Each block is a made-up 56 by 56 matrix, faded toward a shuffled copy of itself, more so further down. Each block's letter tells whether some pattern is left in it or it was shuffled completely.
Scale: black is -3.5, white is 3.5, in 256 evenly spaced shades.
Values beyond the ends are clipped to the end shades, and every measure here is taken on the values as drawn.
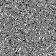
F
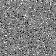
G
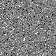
F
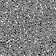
G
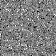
G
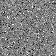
F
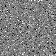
F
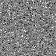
G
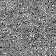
G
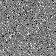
F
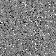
G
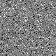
G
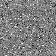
G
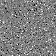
F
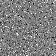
F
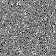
G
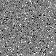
F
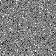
G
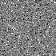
F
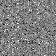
G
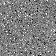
F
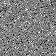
F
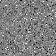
G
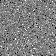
F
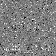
G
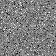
G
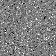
F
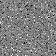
G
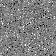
F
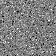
G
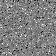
F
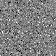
G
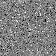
F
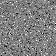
F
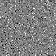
G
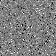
F
